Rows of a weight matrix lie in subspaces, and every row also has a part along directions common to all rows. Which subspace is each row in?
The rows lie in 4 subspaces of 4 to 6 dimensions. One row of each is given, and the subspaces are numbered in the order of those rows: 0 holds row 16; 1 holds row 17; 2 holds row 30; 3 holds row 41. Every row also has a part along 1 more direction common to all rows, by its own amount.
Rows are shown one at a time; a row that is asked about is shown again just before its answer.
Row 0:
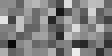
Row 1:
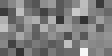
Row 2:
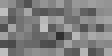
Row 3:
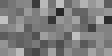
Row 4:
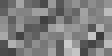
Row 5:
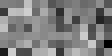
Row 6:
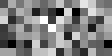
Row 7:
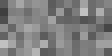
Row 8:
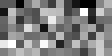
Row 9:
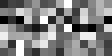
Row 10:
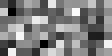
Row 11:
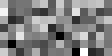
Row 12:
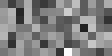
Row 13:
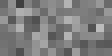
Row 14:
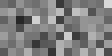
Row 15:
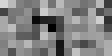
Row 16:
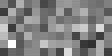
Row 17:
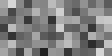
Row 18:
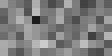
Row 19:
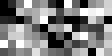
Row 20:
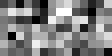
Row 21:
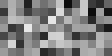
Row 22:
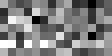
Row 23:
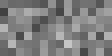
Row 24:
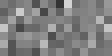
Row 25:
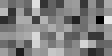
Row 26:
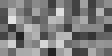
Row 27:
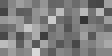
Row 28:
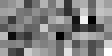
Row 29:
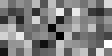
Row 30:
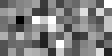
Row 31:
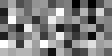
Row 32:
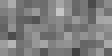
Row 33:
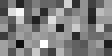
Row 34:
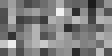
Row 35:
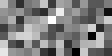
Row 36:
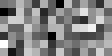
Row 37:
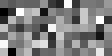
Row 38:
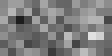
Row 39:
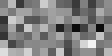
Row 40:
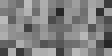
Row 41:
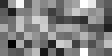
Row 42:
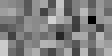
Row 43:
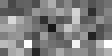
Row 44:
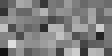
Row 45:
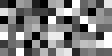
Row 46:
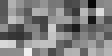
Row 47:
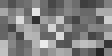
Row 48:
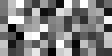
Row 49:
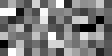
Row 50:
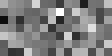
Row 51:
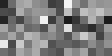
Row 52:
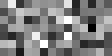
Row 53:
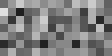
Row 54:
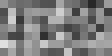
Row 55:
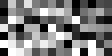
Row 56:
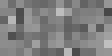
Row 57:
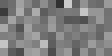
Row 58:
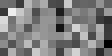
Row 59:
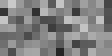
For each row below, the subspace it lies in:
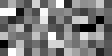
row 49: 3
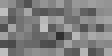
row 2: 0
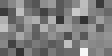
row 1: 3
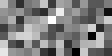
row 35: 0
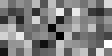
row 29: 2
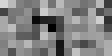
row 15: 2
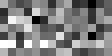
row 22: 2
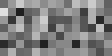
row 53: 3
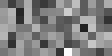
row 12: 1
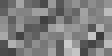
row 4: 0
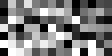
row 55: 0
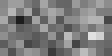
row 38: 2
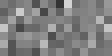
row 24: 3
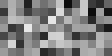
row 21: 3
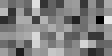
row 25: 2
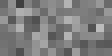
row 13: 1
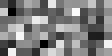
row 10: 2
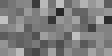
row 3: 2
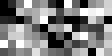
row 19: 3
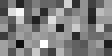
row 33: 1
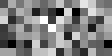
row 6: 2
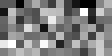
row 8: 3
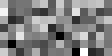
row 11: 0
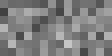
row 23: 0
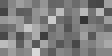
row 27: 3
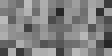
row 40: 1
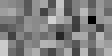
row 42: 0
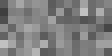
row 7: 3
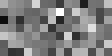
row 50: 2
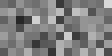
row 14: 2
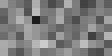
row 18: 2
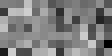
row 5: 1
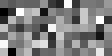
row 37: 3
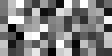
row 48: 3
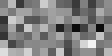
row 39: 0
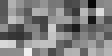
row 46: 0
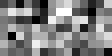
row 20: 1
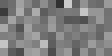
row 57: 3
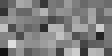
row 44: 0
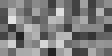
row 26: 3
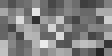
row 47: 2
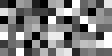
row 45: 1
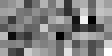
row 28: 0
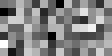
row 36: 3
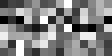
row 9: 3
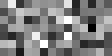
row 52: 1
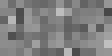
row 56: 1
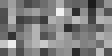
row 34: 1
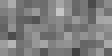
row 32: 1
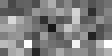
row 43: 2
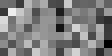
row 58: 1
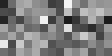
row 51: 3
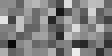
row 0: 1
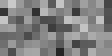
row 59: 2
